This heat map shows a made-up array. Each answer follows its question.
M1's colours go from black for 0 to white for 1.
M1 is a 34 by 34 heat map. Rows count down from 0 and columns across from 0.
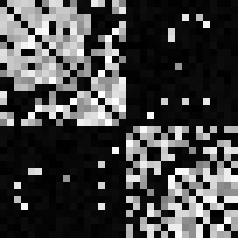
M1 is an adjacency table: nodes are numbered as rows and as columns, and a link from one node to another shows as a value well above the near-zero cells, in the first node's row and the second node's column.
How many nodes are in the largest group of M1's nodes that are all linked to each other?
8
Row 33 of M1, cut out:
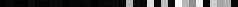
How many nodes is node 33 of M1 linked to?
10
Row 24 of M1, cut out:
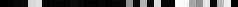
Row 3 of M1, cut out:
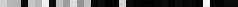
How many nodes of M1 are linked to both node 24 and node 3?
3
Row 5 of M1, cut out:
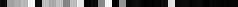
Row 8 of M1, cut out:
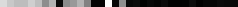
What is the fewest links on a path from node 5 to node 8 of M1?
1
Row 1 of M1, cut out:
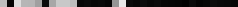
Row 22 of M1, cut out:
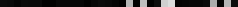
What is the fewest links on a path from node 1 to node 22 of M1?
3
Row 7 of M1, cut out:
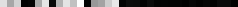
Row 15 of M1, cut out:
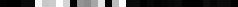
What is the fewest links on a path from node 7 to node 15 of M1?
1
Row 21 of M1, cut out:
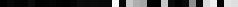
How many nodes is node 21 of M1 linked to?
10
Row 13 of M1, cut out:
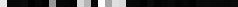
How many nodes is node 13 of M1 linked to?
8
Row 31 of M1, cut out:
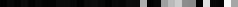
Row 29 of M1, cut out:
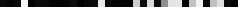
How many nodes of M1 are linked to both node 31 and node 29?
4
